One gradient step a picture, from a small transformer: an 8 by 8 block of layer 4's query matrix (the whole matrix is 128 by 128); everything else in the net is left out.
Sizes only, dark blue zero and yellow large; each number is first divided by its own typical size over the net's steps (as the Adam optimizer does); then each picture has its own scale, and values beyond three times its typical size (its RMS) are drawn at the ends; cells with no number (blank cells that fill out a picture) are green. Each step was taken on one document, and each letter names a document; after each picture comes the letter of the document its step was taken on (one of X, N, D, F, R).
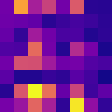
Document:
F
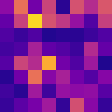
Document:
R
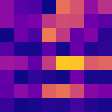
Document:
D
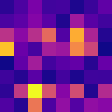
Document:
F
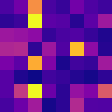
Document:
F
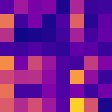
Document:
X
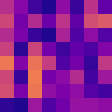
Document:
X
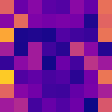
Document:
X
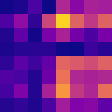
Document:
D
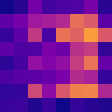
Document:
R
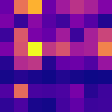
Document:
F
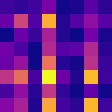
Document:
R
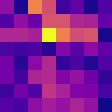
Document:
D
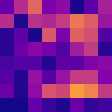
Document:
R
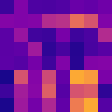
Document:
R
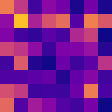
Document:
X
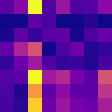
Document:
F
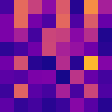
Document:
D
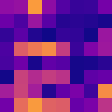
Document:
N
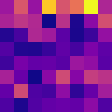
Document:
R
